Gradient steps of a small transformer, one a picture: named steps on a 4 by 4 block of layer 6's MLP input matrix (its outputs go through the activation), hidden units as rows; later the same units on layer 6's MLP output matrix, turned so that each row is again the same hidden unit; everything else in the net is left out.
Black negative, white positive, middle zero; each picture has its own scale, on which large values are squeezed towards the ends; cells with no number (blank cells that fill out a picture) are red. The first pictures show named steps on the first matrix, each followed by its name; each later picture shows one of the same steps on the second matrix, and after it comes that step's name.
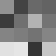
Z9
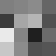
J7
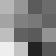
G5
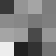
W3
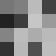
G5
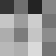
J7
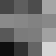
W3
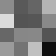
G5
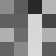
J7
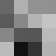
G5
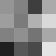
Z9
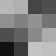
G5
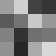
J7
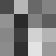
J7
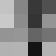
Z9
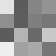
W3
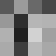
J7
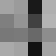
Z9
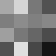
W3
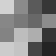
W3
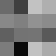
W3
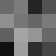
W3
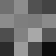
W3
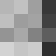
Z9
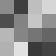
G5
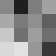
G5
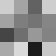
W3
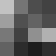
Z9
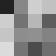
J7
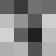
J7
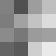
Z9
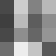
Z9
